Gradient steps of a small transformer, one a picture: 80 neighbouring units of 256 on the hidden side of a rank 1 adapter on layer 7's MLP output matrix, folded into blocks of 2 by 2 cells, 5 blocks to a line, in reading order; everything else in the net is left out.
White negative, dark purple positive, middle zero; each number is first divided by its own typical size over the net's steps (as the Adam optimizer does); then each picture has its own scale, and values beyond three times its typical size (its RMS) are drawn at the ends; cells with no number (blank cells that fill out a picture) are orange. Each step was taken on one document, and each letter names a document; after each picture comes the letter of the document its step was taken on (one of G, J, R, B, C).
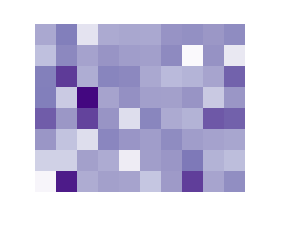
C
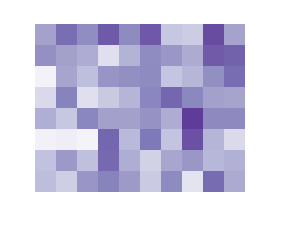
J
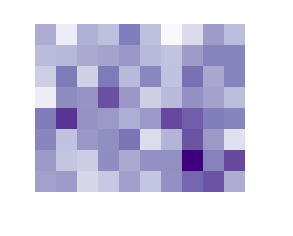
J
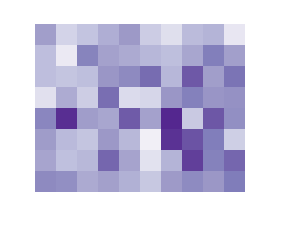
J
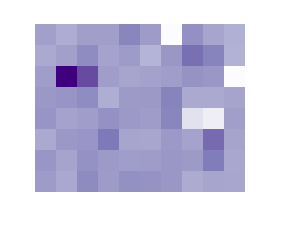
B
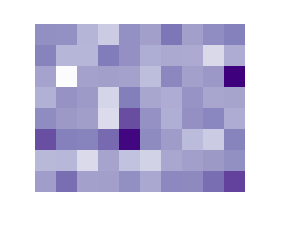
B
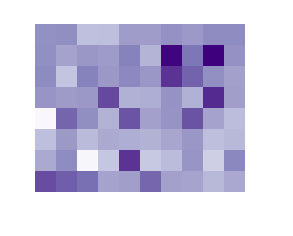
C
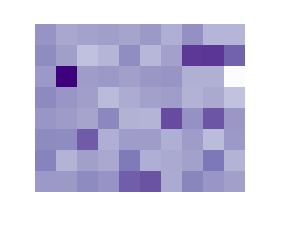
B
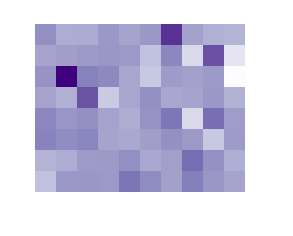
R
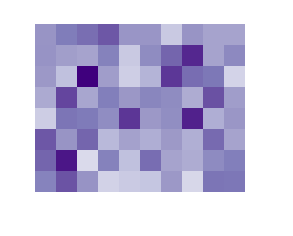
C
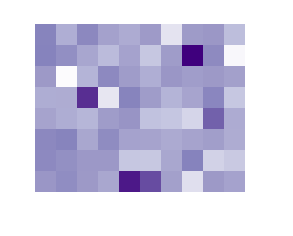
R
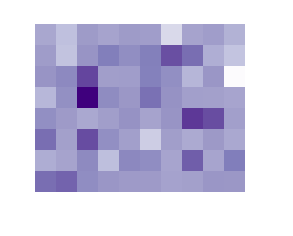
R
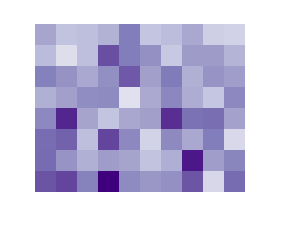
J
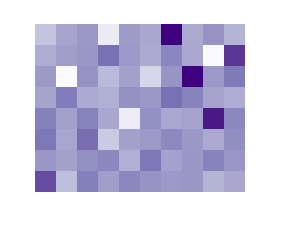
R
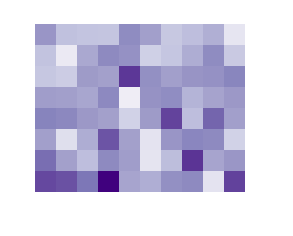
J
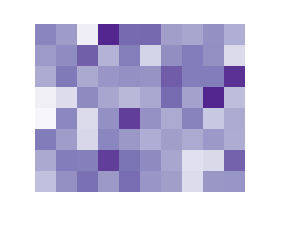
C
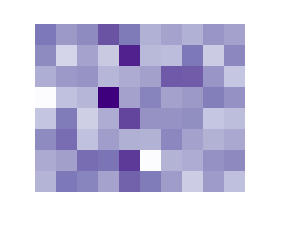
C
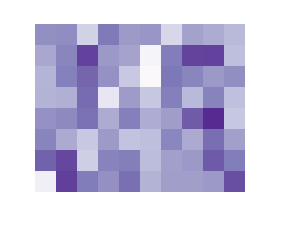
C
